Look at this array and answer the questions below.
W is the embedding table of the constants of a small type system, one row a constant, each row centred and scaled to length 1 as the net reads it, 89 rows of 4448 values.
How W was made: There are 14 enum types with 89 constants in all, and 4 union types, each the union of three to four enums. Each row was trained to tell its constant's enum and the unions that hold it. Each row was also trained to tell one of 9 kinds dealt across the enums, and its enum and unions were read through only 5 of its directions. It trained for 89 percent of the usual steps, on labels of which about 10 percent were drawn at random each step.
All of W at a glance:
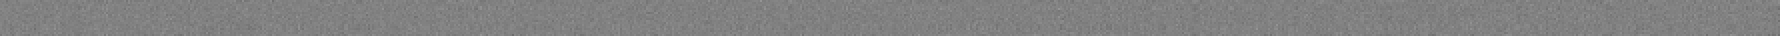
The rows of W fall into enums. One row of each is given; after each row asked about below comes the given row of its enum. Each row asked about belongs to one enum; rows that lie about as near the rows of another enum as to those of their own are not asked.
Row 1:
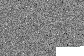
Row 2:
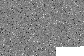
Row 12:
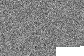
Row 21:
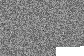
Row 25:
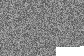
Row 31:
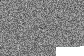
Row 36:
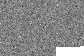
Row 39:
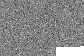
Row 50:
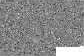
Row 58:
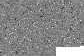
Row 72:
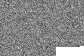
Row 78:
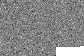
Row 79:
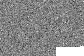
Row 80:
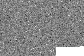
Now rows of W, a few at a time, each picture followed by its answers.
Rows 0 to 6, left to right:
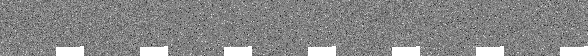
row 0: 80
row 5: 80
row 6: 1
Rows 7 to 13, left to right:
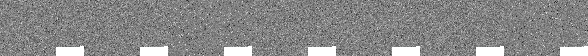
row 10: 80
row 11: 25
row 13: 1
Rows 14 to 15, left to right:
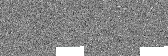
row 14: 78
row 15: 25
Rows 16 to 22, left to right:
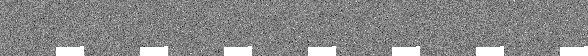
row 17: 79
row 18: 72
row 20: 36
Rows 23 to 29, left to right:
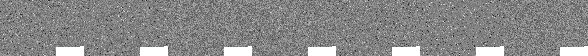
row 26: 1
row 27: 78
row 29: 78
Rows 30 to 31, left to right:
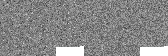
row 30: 50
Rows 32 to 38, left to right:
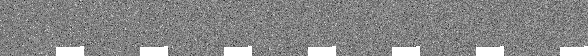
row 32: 2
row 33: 72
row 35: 31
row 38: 78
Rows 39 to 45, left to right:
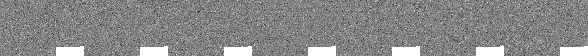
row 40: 79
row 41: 25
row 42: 31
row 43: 50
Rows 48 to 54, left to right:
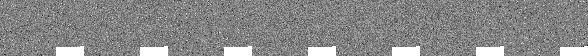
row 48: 1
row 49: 79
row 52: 79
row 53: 78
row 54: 12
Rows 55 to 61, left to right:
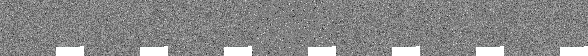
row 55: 31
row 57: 25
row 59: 2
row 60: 72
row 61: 80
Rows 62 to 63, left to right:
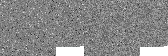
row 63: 2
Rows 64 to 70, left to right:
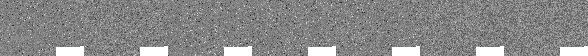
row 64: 58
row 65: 58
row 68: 12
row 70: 80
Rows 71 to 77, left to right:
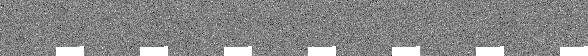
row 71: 2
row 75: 31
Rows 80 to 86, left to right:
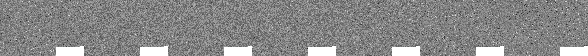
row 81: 31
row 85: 79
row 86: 58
